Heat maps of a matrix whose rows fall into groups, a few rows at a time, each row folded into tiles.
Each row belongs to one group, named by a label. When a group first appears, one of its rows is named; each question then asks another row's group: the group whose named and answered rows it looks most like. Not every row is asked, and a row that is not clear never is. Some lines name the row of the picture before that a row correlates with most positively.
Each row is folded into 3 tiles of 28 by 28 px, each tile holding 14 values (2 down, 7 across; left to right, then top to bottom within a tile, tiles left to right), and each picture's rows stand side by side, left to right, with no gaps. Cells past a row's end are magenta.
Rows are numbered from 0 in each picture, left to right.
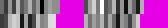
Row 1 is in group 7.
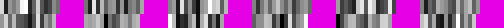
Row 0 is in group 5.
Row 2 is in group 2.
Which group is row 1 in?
7
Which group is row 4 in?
5
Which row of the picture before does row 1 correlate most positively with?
0
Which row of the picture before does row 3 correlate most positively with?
0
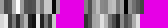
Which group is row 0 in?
2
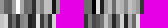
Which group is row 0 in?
2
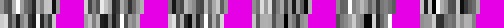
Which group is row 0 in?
2
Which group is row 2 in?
2
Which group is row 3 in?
7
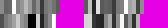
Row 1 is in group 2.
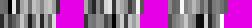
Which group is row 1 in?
5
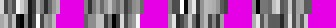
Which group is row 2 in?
2
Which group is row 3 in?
2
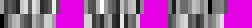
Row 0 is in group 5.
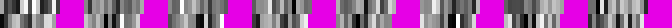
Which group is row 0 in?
5
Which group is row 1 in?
7
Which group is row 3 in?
7
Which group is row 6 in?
2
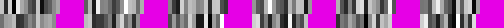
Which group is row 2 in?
2
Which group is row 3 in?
2
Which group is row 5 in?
2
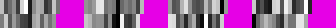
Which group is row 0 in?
5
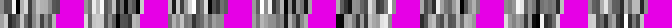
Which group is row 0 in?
2
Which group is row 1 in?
7
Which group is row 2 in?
5
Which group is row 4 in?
5
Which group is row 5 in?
5
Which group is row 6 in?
7
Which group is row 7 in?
2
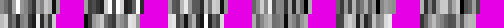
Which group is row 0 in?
2
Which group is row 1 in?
5
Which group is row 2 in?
2
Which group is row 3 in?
7
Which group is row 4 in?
7
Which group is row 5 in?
5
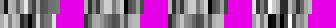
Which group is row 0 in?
7
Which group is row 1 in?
5
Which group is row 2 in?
5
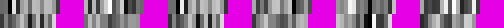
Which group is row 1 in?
5
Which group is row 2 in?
2
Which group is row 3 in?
5
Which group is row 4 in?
7
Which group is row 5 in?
5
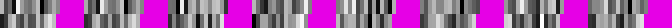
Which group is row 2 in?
2
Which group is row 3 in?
5
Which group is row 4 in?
7
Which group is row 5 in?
7
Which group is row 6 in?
2
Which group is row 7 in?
7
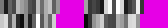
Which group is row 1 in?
5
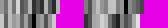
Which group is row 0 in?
7
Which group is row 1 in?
7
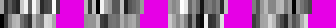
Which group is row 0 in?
5
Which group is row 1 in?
5
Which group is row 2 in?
7
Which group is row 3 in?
7
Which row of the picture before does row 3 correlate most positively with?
1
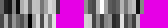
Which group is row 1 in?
2
